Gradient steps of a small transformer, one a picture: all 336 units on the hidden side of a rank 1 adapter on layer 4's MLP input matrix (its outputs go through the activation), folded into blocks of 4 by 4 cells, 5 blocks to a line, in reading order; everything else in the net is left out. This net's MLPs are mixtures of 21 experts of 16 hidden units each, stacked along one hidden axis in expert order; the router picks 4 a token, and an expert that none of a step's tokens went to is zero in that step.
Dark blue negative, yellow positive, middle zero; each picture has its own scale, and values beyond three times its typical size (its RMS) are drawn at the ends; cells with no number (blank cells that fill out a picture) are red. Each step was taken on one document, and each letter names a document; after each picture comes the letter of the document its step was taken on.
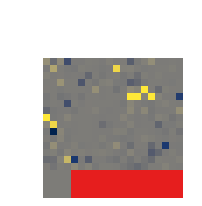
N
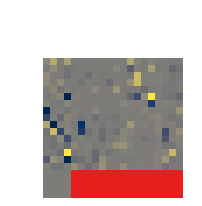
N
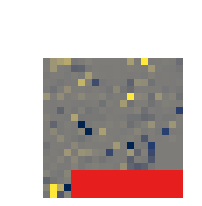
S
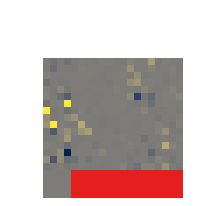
N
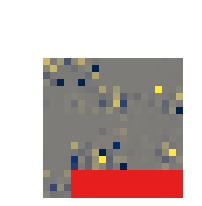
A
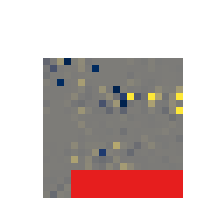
A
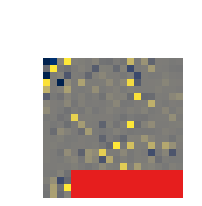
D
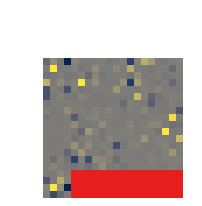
D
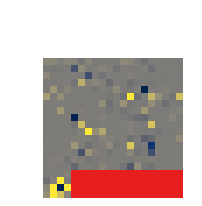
S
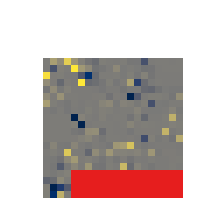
S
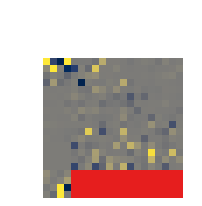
A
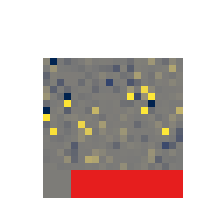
N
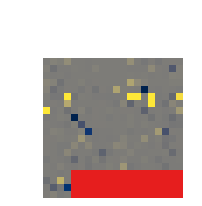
D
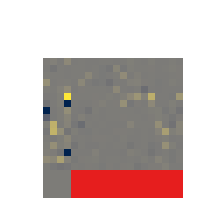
N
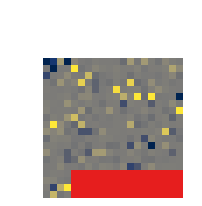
D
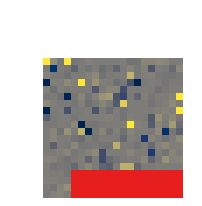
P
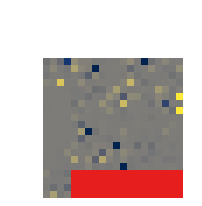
A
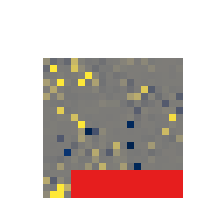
S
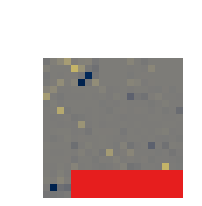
S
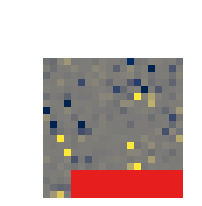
D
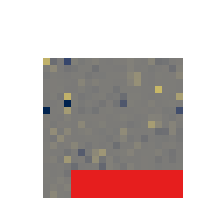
P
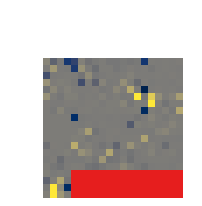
S
